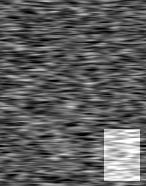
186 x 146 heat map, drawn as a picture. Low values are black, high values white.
Histogram: skewed, a long tail of high values. Mirror symmetry: none. Ninth with the highest average: bottom right. Grain: streaks across. Odd patch: higher, in the bottom right.
